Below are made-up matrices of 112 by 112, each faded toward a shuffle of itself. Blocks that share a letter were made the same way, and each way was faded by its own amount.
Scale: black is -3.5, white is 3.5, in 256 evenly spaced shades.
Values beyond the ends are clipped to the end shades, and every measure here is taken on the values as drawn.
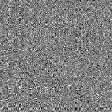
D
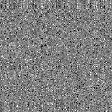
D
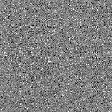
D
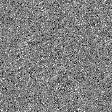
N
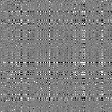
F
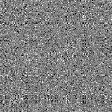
D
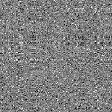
D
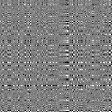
F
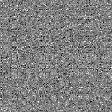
D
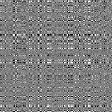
F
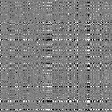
F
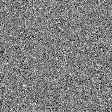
N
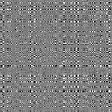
F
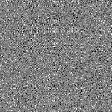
D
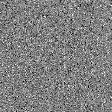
N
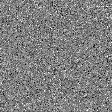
N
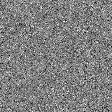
N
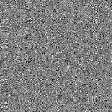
D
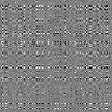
F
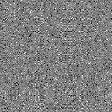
D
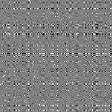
F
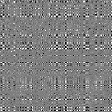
F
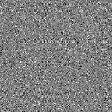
D
